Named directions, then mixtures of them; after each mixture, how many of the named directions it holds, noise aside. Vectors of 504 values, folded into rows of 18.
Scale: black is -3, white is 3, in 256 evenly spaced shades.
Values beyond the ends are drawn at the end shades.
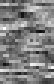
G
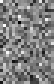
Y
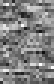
two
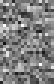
two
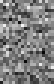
two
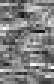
one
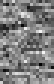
two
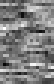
one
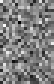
one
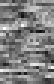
one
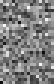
two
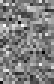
two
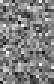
two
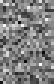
two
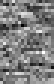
two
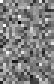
one
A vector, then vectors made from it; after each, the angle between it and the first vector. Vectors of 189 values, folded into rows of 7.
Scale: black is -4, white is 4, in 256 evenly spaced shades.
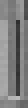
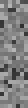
orthogonal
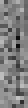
partly aligned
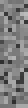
orthogonal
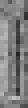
nearly parallel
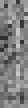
partly opposed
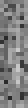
partly opposed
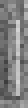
nearly opposite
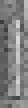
nearly opposite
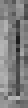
nearly parallel
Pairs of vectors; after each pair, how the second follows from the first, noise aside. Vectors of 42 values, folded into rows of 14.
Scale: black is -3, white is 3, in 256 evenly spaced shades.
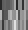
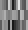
shuffled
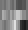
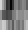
wrapped around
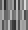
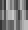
shuffled
